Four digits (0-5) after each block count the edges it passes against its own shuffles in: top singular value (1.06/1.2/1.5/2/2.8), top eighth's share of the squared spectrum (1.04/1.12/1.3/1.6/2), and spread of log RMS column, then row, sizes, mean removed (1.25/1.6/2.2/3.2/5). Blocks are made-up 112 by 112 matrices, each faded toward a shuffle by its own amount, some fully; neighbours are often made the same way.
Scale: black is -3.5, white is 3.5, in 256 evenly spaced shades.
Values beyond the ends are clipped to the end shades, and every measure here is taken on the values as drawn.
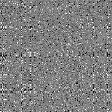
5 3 3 2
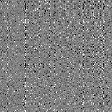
5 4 3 2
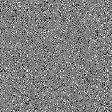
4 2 1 0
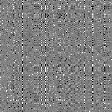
5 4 3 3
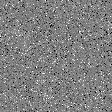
0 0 0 0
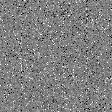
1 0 1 0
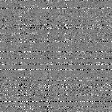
3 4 3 4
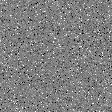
0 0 0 0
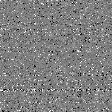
2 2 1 3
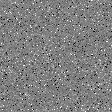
0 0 0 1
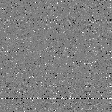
4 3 1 2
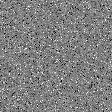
0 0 0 0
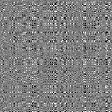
5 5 4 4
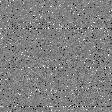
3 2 0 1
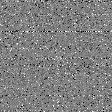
2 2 0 2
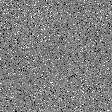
0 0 0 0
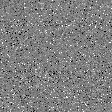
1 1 0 1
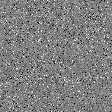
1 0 0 1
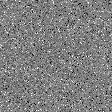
2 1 0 0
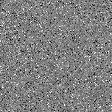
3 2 0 1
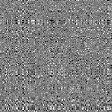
5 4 3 3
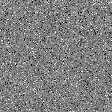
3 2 0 0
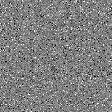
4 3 1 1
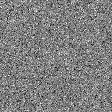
1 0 0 0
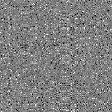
4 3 2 2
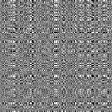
5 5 4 4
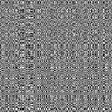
5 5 4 4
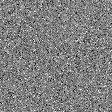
1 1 0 0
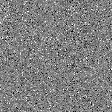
3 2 1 1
